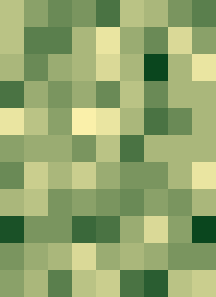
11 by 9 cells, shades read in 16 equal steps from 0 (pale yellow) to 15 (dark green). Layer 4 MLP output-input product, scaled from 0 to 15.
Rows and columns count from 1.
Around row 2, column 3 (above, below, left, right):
9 6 10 5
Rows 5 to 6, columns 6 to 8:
5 11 9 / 11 5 5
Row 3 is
5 9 6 5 2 5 15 5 1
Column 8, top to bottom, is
8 2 5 5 9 5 5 8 7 8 4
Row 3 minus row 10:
-3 3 1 3 -4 0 9 -3 -7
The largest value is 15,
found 2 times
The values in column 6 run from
4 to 11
